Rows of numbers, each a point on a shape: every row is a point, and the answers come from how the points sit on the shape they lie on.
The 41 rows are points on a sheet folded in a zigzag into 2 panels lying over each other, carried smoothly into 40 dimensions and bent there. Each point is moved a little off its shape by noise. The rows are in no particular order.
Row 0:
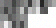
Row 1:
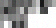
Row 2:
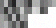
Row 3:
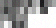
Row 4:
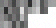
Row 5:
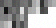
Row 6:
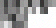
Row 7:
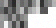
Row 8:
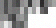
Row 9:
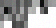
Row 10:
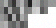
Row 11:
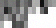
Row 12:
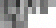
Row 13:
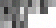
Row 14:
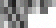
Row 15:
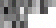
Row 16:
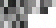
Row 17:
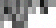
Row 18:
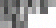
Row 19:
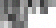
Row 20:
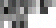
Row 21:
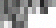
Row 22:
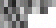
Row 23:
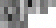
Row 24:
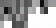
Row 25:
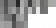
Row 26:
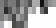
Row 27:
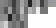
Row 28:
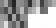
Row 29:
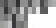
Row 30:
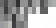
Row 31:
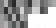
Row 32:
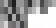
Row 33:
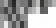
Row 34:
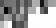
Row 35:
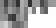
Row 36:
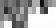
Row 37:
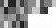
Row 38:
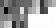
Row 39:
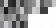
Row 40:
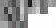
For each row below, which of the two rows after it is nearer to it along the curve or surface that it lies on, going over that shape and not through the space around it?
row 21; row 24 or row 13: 24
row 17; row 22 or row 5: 5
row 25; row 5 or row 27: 5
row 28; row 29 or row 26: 26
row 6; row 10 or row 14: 14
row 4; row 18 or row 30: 18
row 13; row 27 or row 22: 22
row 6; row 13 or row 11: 11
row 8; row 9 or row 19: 19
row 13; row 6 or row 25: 25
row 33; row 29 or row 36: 36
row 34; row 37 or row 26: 26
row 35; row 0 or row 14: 0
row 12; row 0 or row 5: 5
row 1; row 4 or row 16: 16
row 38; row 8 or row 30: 30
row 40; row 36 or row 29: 29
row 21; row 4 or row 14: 14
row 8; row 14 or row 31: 14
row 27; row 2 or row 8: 8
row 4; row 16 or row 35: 16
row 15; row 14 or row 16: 16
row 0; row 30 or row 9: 9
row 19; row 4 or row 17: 17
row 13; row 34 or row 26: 34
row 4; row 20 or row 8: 20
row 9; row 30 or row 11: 11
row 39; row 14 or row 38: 38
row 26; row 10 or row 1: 1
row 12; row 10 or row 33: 10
